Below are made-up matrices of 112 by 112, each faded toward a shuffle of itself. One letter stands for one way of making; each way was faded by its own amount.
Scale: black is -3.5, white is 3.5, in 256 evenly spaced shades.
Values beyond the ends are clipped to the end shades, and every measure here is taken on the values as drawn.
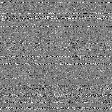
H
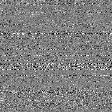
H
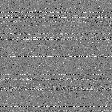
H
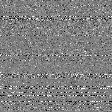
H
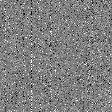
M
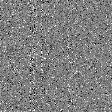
M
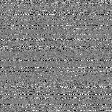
H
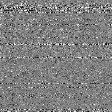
H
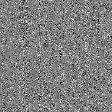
M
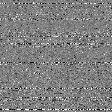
H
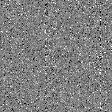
M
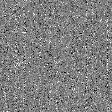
M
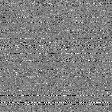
H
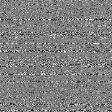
H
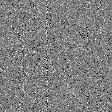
M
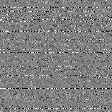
H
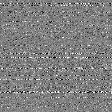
H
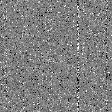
M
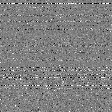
H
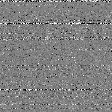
H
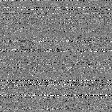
H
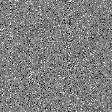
M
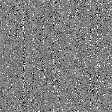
M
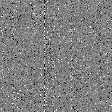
M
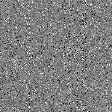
M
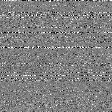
H
